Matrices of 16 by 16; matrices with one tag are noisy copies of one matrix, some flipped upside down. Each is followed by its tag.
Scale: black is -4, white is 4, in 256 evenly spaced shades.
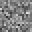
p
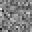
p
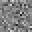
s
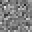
p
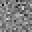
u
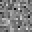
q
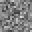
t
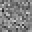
p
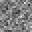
t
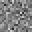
s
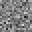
u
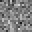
q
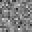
q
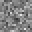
t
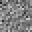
p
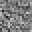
p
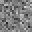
t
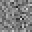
s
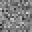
p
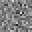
s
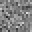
p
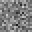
s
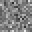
s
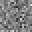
s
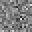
s
